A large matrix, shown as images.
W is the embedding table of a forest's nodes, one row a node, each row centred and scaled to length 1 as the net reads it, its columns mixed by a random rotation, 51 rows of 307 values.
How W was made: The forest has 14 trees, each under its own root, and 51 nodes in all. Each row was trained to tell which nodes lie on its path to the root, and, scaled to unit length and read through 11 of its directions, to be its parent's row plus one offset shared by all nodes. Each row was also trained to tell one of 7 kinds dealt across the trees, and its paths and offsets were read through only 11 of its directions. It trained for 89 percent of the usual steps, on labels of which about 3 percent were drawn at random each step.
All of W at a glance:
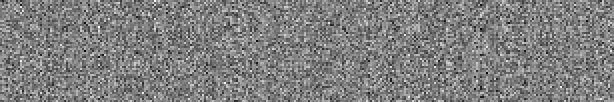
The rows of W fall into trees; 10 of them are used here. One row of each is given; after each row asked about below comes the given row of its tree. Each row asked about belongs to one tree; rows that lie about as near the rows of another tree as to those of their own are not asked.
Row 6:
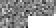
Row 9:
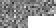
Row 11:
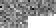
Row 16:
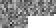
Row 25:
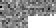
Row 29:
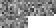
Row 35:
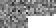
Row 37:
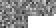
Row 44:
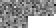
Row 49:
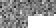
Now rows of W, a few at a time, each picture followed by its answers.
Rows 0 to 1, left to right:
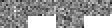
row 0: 11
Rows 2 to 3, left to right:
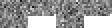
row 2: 35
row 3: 44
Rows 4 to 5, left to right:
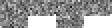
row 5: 35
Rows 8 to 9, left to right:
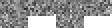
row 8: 25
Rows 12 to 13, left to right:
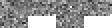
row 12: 49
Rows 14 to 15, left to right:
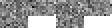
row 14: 37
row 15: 44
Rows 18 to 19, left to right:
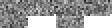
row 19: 9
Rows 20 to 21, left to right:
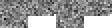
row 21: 44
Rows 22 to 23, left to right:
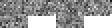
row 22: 25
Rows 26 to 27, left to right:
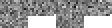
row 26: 25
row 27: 49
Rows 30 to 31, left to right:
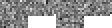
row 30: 37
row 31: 37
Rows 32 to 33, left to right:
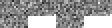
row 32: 6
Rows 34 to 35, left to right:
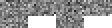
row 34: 37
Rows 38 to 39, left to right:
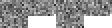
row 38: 44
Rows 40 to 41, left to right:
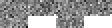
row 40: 9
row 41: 49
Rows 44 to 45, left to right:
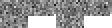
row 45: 9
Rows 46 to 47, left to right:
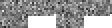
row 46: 6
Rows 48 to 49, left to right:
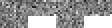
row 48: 49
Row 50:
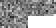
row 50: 11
